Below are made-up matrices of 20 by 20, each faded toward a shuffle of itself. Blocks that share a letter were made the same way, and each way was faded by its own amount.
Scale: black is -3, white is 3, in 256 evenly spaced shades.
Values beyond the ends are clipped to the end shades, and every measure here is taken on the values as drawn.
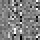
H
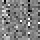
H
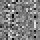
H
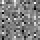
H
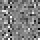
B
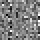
H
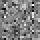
H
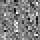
H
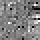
B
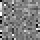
H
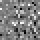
B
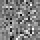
H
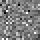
B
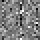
H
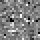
B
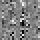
H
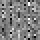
H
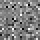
B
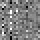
H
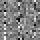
H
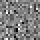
B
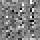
H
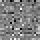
B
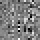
H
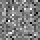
B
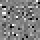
B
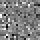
B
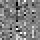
H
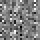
H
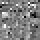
B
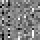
H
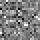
B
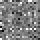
B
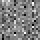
H
